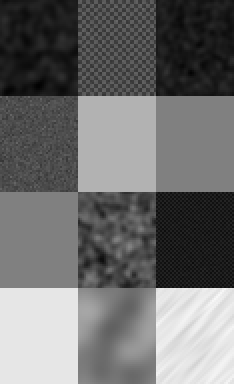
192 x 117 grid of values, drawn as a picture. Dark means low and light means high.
It is made of 4 by 3 panels. Panel 1,1: very low, blotchy, faint in contrast. Panel 1,2: low, checkered. Panel 1,3: very low, blotchy, faint in contrast. Panel 2,1: low, fine-grained, faint in contrast. Panel 2,2: high, flat. Panel 2,3: middling, flat. Panel 3,1: middling, flat. Panel 3,2: low, blotchy. Panel 3,3: very low, checkered, faint in contrast. Panel 4,1: very high, flat. Panel 4,2: middling, smooth. Panel 4,3: very high, slanting up to the right, faint in contrast.
